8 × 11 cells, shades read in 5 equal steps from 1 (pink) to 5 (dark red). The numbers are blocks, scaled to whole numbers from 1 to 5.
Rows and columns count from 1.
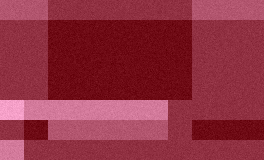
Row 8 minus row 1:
-1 1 0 0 0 0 0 0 1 1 1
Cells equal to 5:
28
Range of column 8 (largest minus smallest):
1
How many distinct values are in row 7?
3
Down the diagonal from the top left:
3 4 5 5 5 2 3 4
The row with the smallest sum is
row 6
